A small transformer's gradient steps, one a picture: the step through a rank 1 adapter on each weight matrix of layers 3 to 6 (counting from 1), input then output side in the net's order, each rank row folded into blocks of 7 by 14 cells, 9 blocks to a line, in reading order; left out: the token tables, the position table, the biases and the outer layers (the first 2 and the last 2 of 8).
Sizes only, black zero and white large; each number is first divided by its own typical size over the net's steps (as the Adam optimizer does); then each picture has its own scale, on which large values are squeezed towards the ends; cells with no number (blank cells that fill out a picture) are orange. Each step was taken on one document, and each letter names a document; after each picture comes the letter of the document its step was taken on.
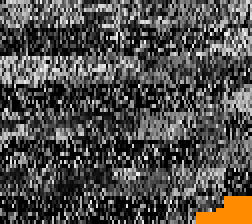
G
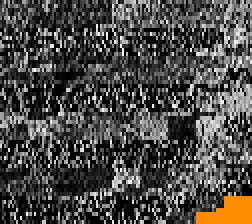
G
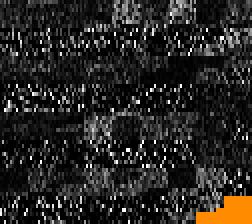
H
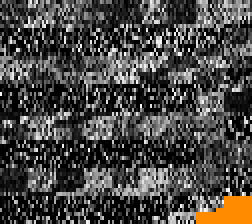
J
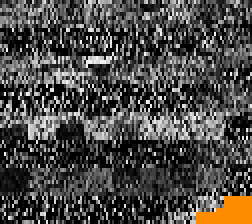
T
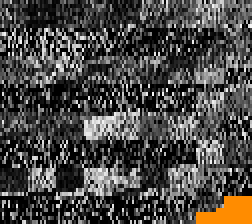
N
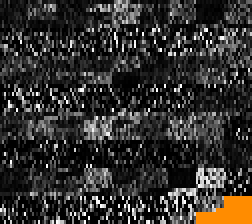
H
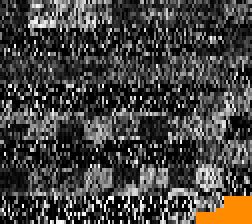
T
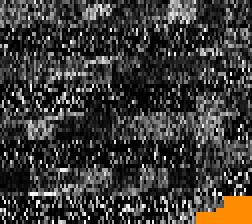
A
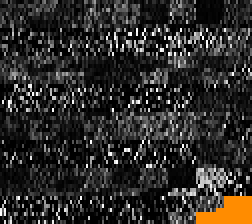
H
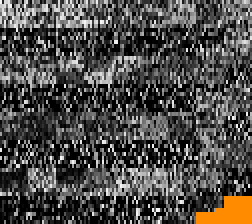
G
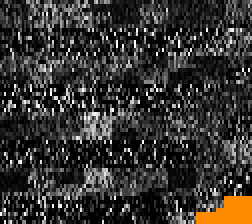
H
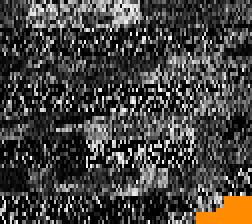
T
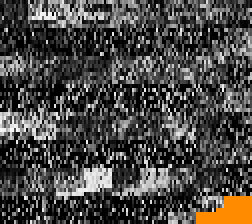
J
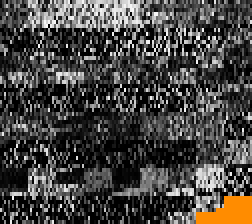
T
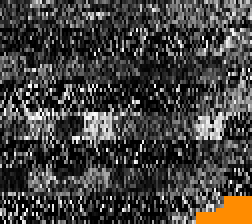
A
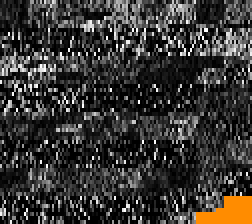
H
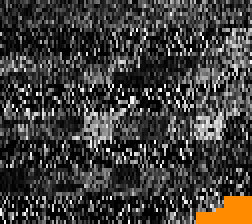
A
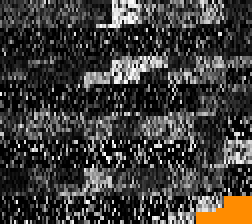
J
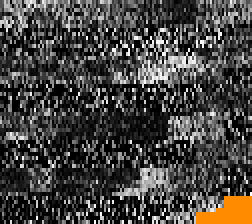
J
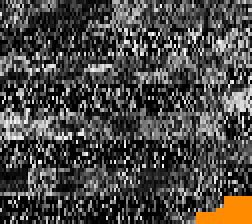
G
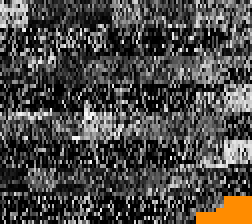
N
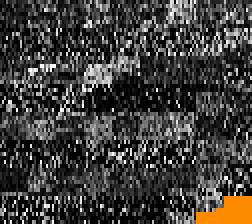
A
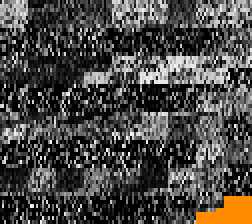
N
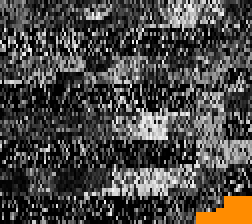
N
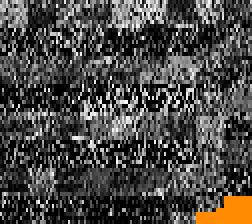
N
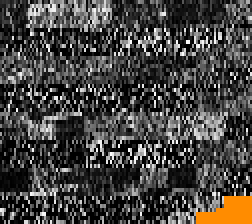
T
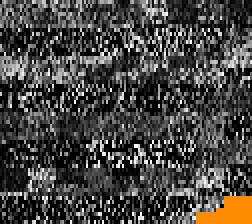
T
